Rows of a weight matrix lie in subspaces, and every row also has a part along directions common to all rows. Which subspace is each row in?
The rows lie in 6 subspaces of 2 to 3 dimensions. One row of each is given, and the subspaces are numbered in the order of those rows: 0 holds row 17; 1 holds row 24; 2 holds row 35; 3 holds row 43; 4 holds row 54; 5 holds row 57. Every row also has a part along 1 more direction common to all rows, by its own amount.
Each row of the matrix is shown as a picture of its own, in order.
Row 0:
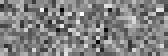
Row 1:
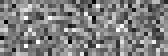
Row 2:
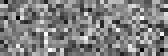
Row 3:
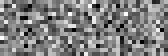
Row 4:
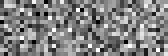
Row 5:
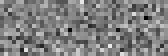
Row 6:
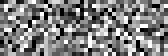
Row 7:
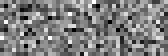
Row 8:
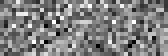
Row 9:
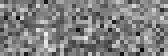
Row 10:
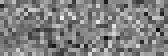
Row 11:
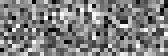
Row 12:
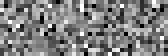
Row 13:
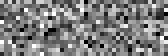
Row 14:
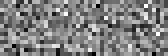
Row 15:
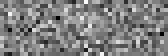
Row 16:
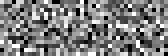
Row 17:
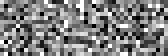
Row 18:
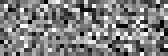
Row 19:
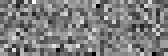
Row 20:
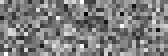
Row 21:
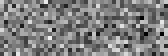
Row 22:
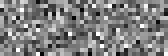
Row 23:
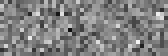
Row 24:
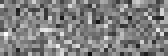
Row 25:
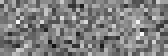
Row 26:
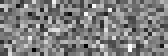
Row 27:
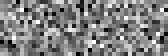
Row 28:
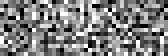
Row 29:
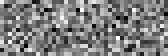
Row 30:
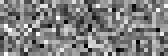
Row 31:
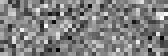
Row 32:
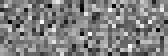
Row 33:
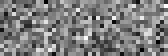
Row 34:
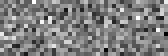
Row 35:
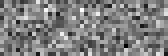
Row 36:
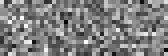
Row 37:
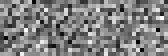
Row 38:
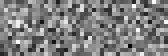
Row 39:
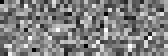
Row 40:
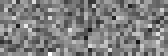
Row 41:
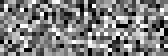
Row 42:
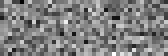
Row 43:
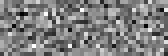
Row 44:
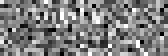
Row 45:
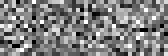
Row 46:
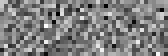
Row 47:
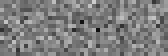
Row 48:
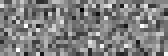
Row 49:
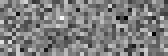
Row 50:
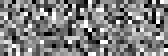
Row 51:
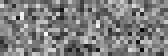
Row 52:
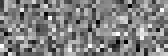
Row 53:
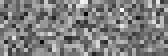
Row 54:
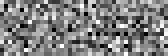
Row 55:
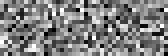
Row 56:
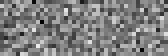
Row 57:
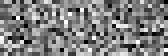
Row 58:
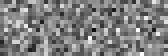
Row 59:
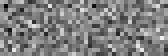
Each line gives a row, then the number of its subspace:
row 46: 3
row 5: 0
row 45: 1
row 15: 0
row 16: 0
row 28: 0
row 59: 5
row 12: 5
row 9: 4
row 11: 1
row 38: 5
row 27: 3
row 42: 5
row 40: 4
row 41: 4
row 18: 4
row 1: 2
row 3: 2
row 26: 3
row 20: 0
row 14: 0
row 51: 4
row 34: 1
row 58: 5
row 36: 5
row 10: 1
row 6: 5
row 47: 2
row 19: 0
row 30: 0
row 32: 5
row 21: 4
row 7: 2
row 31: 3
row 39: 3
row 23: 3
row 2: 4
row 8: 3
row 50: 0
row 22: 2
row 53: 0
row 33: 4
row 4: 4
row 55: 3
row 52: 4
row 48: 2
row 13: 3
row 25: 1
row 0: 3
